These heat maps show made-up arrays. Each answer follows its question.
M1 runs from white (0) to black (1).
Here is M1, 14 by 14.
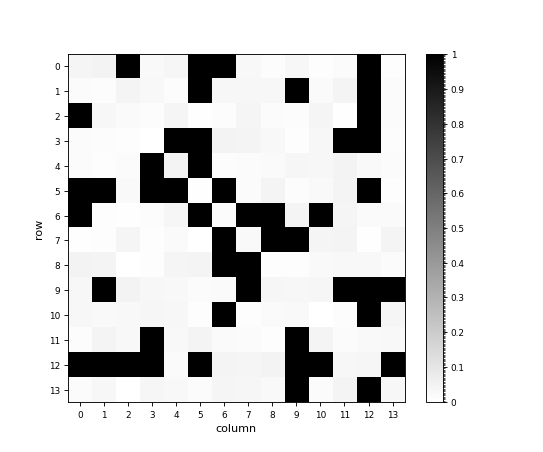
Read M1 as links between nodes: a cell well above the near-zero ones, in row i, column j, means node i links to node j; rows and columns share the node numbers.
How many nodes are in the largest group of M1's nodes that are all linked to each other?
3
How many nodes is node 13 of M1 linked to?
2
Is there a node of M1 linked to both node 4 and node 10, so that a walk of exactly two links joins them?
no
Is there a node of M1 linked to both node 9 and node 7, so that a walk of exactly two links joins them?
no
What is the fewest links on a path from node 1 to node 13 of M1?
2
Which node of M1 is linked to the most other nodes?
node 12
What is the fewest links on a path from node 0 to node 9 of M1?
2
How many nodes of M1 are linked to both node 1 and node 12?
2
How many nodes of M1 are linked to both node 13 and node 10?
1
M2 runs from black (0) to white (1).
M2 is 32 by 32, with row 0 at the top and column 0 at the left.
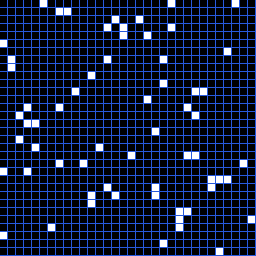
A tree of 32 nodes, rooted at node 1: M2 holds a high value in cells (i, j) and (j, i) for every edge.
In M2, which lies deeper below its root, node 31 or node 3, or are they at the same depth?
node 31
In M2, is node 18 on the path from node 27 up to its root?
no
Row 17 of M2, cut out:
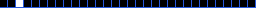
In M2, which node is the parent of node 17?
2
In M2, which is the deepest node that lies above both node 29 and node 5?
0
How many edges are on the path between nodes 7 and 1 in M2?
1
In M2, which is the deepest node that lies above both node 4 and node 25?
13
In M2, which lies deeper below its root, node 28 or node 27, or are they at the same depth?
the same depth
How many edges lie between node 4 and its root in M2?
5
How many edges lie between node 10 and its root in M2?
3
